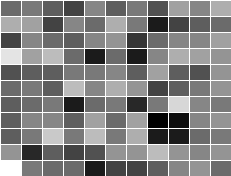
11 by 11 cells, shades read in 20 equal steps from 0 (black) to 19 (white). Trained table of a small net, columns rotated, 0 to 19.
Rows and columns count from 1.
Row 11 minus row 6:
11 0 1 -6 -8 -8 -6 2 3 2 -3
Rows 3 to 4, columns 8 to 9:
8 10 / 10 13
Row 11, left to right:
19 9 8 8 2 5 5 7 10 11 8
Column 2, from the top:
9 12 10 12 7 9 8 10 9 3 9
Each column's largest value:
19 12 15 14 14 13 13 14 16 12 13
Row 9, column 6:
9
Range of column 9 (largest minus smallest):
15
